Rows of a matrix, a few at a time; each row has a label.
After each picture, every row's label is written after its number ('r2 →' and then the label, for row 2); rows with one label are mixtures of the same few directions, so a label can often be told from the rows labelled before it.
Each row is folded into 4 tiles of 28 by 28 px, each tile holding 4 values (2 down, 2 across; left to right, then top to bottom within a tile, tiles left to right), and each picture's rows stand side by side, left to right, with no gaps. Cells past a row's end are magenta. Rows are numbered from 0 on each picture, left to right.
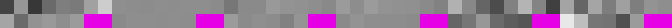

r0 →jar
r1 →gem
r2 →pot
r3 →jar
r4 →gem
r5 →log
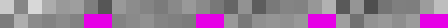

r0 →jar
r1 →gem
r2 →jar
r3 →jar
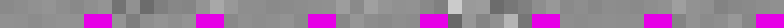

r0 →gem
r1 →jar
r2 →pot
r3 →jar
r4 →pot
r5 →jar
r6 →pot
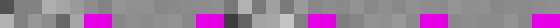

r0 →pot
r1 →pot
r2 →log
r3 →log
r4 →pot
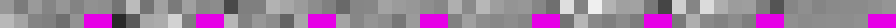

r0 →log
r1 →log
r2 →pot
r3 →pot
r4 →jar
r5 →jar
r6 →jar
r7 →jar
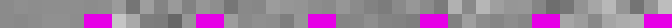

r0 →log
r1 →log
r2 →pot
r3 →gem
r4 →jar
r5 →gem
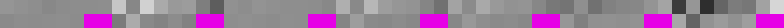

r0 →pot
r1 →jar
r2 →jar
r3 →jar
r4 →jar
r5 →jar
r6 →jar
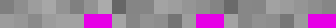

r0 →gem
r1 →pot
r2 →pot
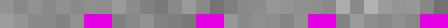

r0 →log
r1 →gem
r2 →pot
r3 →jar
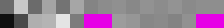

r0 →log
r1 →log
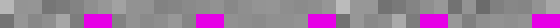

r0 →pot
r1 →pot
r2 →gem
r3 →pot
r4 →jar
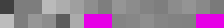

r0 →pot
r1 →gem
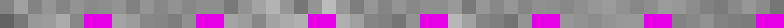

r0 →log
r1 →log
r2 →gem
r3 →log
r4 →log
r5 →gem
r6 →gem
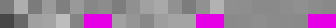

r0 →log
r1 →gem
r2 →gem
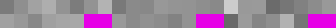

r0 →gem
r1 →pot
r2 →pot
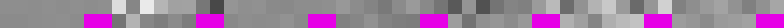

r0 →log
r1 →jar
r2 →pot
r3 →gem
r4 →jar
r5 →gem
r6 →gem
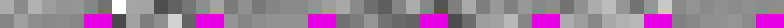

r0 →jar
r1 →pot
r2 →jar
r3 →gem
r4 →log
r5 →gem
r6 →log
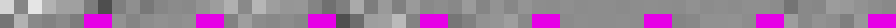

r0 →jar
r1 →jar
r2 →jar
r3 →log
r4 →log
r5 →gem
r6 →log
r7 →pot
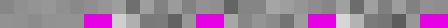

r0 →gem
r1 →log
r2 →pot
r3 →log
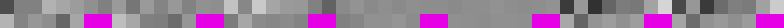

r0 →pot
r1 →log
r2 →jar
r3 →log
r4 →gem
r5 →jar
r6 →jar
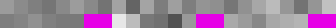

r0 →gem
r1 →log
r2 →gem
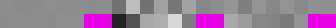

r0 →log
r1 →log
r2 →log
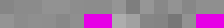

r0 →pot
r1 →log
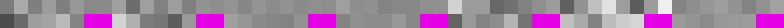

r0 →log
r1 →log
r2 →log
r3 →pot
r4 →pot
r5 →gem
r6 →gem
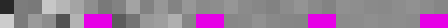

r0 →pot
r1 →log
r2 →gem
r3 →gem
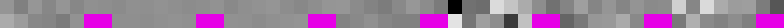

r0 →log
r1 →gem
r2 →gem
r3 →gem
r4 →pot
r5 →log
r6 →jar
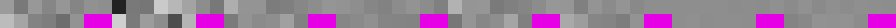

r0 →log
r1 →pot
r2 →pot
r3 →gem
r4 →pot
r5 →log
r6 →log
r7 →log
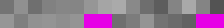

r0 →jar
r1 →gem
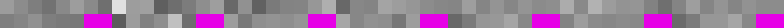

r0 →gem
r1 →pot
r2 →jar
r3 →pot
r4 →log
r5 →jar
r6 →log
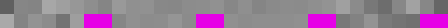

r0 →pot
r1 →pot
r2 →jar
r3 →gem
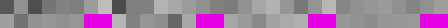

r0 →jar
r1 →pot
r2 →gem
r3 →gem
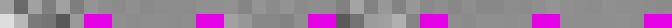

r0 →log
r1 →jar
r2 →log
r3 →log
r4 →jar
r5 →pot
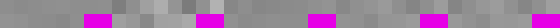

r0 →log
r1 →gem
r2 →jar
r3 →gem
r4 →gem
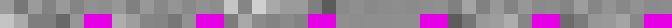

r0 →log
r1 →log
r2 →jar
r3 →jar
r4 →log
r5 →log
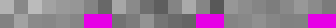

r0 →jar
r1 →gem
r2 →gem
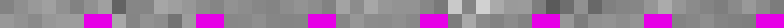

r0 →gem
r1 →pot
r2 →gem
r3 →jar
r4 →jar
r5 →jar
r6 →gem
